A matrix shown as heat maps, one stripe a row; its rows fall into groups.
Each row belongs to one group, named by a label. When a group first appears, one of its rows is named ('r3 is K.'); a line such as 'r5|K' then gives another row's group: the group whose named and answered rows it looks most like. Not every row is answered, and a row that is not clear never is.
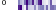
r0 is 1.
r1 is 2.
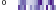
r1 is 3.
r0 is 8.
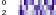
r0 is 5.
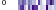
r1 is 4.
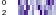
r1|1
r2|5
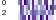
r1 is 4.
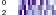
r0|4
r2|5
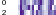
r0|8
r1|1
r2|8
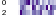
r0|1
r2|8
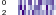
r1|3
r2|4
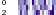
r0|5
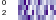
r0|3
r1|2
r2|5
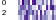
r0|4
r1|3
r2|5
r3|5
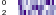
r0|2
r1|8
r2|3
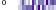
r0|4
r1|1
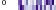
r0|2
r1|8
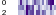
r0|2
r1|1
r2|1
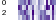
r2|5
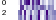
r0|1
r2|3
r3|3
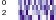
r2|2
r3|3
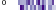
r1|8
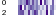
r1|3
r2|4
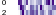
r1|8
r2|8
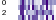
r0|4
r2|8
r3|4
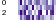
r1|5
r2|3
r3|1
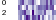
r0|4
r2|5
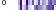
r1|2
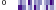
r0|3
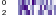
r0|4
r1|5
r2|1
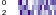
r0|2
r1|5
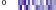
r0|4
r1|2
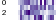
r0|5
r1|8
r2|1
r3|8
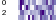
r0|4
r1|2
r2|8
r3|4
